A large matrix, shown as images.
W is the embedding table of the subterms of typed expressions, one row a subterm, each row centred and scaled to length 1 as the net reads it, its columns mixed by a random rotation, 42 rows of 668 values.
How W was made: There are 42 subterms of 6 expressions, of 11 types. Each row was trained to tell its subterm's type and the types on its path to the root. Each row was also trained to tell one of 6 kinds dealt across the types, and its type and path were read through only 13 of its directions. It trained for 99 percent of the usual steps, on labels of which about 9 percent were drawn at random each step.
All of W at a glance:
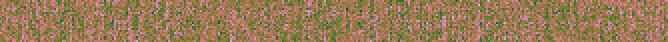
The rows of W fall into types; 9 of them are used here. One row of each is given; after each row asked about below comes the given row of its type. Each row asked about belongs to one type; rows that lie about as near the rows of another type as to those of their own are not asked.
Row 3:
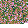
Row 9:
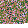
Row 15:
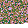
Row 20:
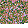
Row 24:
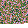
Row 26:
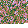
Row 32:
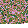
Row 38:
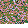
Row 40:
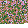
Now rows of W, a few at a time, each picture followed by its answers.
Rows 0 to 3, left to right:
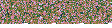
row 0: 32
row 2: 15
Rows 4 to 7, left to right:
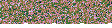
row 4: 9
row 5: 15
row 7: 24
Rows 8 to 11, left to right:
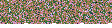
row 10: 15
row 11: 15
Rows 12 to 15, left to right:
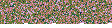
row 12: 3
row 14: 32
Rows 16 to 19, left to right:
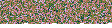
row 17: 26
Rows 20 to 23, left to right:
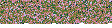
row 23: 20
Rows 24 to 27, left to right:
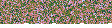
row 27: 20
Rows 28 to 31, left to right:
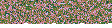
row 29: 20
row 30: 26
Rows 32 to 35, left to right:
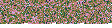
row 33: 9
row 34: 9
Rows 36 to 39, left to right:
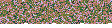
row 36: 38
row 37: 26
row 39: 26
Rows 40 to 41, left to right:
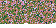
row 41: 9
